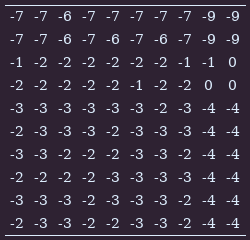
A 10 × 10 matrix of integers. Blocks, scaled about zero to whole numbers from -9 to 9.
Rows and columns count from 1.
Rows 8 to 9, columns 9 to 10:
-4 -4 / -4 -4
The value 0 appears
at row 3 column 10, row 4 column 9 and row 4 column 10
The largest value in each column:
-1 -2 -2 -2 -2 -1 -2 -1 0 0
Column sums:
-32 -35 -32 -32 -32 -35 -34 -32 -43 -42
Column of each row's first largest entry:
3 3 10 9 7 1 3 1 4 1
